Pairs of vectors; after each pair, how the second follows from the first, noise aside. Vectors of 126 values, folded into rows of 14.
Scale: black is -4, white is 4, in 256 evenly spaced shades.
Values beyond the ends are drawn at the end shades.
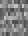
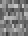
copied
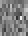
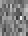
copied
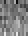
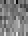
copied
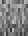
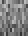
copied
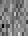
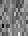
copied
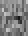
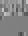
partly zeroed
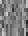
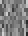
copied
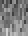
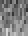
copied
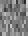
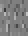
partly zeroed
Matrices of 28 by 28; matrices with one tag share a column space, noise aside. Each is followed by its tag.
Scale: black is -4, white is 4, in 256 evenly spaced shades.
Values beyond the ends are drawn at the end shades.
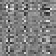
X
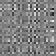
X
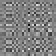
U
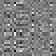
U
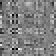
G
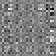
X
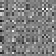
X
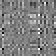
G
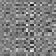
U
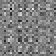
X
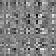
G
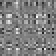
G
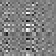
U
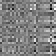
X
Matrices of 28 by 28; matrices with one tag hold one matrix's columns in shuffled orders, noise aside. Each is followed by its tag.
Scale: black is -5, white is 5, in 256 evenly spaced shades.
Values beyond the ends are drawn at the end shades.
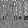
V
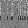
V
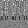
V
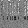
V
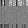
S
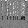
V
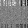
S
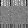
S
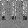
V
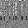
V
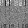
S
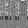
V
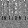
V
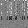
V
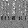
V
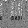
V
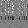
V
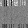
S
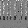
V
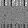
S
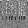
V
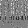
V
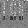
V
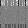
S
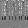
V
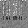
V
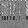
V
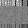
S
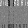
S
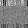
S
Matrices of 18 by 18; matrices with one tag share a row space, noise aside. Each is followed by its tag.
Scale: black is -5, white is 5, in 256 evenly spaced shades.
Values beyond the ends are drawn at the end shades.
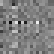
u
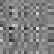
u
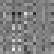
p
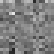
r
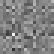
p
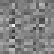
r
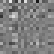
u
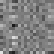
u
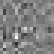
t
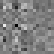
t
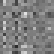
t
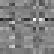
r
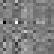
t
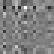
t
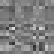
r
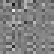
p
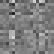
r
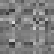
r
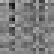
r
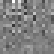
p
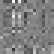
p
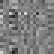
u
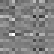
r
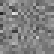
u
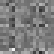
r
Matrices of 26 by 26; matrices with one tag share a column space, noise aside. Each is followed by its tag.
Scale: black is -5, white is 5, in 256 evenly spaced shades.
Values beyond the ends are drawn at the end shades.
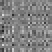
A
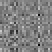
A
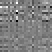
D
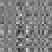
A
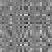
A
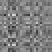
A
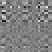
D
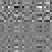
D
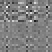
D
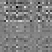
D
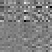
D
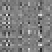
A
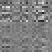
D
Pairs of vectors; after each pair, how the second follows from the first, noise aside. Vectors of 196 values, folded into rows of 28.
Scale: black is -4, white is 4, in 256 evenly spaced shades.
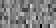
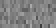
shrunk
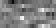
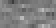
shrunk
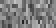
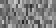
sign-scrambled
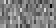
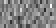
sign-scrambled
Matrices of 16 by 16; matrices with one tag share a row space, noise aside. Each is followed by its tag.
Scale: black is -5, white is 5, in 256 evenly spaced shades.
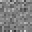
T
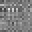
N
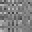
N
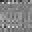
N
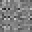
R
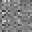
R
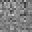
T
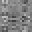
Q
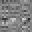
Q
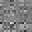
T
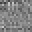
N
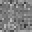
T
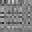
N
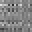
N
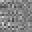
N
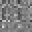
R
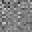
R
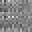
N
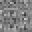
T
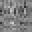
T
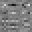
Q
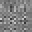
T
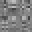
Q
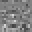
Q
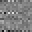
N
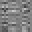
Q
